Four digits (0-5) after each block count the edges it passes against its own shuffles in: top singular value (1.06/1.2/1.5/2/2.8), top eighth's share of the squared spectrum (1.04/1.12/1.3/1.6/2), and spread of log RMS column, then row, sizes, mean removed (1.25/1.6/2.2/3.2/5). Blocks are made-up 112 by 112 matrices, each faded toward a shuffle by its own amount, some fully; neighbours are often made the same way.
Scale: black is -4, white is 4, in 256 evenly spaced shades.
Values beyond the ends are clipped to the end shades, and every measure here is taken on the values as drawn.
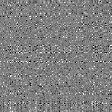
5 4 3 3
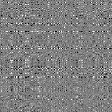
5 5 3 4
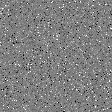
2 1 0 0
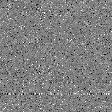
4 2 1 1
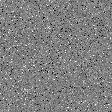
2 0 0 0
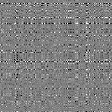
5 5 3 4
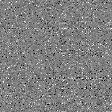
4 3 1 2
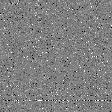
4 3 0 1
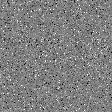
2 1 0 0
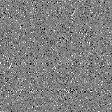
4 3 1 2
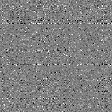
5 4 2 3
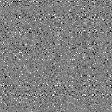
4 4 2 3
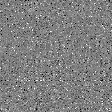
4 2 1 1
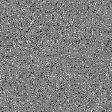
3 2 0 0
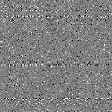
4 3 1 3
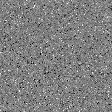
2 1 0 0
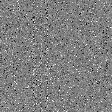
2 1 2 0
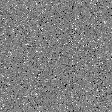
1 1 1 0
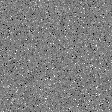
0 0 0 0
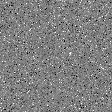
0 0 0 0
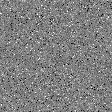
0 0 0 0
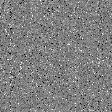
1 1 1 0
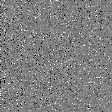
1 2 2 1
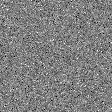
0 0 0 0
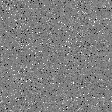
3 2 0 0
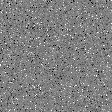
1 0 0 0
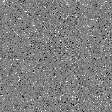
3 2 1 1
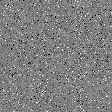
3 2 0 0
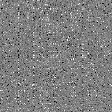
4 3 2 1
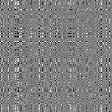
5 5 4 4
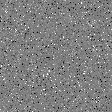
0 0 0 0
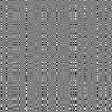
5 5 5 4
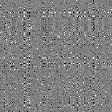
5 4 3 3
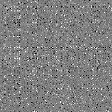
4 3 2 2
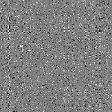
4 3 2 1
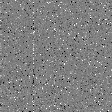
3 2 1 0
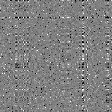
5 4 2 2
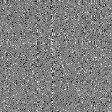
4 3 2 1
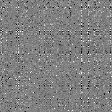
5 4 3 2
